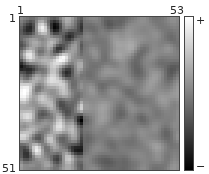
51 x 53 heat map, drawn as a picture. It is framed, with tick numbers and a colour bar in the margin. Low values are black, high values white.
No regular stripes run through it. A few values lie far out on both sides of the bulk. A vertical seam about 40% of the way across splits the table, and the right part is calmer. The field is mottled with small blotches.
